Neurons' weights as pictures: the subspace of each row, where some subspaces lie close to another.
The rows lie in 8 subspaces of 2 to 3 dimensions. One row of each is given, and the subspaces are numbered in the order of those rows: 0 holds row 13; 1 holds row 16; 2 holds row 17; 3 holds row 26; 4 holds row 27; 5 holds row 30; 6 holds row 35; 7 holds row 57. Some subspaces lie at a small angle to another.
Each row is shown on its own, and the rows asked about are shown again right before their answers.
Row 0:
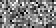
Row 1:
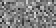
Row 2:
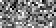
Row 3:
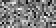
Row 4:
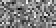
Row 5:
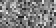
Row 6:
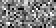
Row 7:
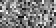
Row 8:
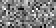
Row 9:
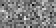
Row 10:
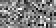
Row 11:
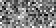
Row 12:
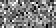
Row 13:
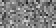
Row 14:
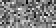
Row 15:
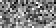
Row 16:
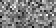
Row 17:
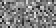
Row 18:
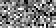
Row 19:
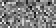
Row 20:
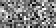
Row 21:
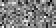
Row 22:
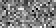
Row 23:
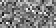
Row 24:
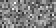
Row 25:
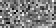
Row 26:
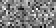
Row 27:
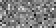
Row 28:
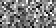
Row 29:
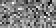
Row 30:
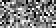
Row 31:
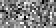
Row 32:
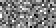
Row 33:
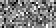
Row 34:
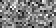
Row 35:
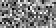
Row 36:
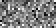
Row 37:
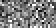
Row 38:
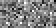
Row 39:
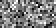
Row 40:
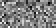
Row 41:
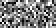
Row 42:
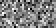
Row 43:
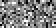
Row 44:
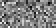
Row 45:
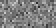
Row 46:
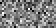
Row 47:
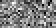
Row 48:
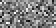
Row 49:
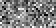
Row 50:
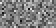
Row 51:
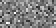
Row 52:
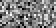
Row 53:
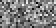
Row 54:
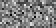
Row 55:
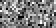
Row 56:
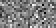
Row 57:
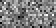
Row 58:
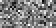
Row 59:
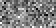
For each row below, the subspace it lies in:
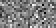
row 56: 4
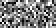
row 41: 2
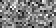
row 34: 1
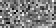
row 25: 6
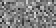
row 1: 2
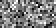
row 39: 5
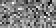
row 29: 1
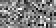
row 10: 7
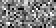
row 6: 3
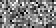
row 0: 0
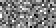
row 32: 4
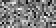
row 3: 5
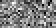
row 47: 1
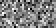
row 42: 6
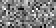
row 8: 3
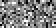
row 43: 0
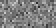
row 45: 0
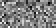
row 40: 2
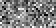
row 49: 7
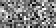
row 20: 4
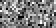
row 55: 7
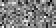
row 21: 0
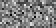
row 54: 6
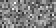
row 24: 2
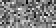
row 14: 5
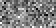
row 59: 7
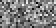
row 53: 5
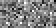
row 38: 3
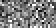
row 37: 4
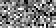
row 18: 7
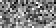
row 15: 5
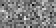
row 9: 4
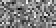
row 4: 5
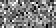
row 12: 0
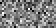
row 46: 6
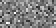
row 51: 6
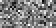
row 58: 1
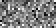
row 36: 4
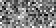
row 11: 7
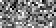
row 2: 1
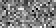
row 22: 3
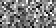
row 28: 1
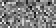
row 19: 2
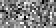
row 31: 4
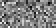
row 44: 2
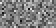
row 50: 6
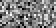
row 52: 4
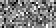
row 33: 0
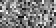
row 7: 3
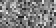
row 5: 3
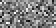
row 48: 6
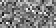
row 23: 6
